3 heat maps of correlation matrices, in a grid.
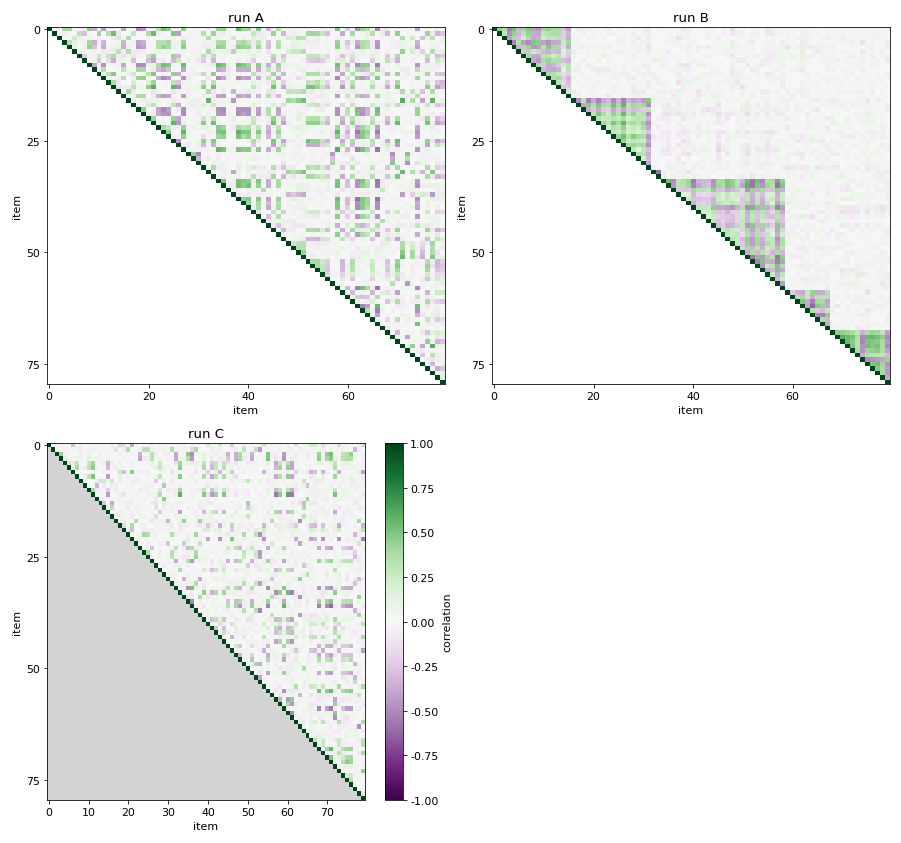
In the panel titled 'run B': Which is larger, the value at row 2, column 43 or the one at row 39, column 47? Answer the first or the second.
the second
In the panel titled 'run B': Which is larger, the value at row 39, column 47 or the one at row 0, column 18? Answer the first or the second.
the first
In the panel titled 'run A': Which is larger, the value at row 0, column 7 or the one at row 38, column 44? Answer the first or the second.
the first
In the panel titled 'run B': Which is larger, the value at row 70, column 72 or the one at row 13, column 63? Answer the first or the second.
the first
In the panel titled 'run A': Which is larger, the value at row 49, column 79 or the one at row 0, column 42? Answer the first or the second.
the second
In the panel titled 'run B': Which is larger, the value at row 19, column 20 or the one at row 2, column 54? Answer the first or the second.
the first
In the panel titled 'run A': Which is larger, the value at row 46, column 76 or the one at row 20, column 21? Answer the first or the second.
the second
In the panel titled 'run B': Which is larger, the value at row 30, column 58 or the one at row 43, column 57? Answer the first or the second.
the second
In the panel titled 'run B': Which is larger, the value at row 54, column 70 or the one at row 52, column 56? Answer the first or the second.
the first
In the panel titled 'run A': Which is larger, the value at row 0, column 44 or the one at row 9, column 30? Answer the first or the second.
the second
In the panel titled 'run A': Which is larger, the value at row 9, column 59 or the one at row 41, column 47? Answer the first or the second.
the first
